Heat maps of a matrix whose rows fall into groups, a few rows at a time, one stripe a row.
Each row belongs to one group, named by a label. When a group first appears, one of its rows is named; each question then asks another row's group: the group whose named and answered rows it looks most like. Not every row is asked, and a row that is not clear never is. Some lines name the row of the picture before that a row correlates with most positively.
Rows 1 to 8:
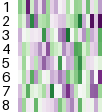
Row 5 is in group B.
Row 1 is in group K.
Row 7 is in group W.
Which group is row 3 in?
W
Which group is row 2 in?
K
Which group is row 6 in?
K
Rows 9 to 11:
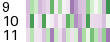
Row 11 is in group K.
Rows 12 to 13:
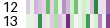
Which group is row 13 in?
K
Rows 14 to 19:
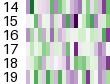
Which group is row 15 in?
B
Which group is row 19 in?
W
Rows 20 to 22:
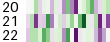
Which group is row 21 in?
K
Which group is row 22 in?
B
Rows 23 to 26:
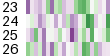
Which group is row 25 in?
W
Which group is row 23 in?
K
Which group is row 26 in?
K
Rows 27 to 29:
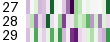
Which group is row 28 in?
K
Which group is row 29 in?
W
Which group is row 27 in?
W
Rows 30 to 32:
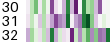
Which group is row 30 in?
B
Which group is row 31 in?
B
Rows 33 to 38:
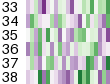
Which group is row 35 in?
K
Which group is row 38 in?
K
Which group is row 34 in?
W
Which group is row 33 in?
W
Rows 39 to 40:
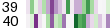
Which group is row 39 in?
B
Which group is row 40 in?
K
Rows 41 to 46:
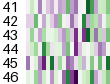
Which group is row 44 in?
B
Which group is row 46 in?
B
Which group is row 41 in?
B
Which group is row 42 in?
W
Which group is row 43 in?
B
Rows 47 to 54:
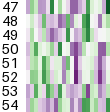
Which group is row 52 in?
B
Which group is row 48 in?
B
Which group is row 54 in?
W
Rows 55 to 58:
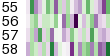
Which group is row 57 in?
K
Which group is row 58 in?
W
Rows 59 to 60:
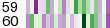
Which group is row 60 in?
K
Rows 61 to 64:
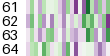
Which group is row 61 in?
B
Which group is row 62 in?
K
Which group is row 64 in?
B
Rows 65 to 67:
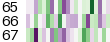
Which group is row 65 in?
K
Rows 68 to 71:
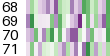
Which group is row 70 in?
W
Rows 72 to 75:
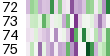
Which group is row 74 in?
W
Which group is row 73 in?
B
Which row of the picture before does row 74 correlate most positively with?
68
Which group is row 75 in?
B
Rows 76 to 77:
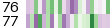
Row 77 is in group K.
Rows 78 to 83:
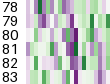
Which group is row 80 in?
B
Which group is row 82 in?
W
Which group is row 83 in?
B
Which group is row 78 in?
K
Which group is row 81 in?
W
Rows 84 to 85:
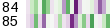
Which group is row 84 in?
B
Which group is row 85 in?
W
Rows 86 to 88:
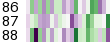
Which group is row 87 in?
W
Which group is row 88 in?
K
